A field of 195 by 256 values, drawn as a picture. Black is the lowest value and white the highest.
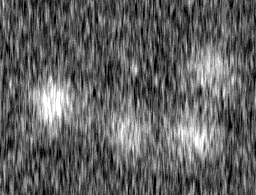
Bumps: four. Ninth with the highest average: middle left. Slope: none. Mirror symmetry: none.
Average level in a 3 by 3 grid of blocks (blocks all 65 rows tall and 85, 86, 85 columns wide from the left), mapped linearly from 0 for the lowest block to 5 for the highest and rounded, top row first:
001
524
023
